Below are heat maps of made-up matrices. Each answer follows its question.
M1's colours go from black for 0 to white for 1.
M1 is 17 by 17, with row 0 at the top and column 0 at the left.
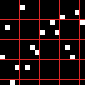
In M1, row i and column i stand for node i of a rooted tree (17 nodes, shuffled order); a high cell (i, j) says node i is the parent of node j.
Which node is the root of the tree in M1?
9
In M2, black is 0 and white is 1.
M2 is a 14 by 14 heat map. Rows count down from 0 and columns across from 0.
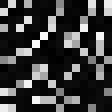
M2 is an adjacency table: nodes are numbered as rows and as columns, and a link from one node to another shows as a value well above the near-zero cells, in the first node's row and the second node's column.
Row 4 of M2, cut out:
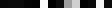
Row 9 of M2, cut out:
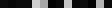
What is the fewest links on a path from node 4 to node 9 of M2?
1
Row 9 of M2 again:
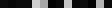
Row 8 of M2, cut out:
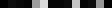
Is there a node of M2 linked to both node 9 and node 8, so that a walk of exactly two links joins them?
yes
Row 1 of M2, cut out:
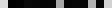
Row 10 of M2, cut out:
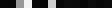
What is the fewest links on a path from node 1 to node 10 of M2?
3
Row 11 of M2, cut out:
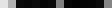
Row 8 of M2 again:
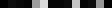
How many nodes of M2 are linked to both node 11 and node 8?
0
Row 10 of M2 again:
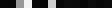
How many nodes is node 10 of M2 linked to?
3
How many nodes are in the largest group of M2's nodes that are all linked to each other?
5
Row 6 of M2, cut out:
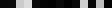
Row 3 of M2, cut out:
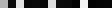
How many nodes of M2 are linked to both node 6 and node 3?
2
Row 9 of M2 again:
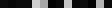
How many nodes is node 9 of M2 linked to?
4
